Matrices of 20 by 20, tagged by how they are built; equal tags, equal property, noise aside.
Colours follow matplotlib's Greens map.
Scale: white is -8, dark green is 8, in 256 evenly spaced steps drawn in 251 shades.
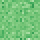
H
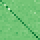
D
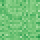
H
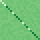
D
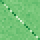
D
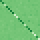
D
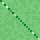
D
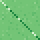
D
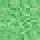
H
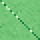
D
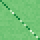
D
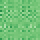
H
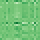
H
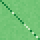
D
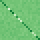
D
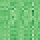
H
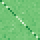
D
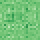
H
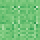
H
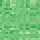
H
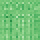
H
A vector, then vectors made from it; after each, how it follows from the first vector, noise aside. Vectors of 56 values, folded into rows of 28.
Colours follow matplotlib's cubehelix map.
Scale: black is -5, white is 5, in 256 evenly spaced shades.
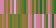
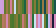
scaled up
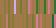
partly zeroed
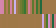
partly zeroed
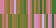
copied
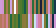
scaled up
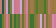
reversed
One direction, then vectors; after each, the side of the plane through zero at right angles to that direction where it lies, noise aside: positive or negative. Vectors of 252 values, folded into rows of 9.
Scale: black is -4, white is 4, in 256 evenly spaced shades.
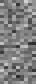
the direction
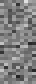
positive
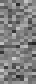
positive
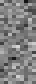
negative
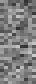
negative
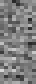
positive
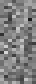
positive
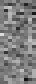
negative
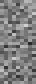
positive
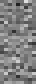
positive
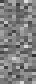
positive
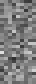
negative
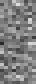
negative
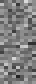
positive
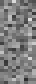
negative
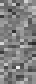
positive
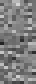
negative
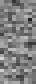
positive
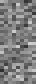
negative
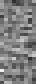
positive
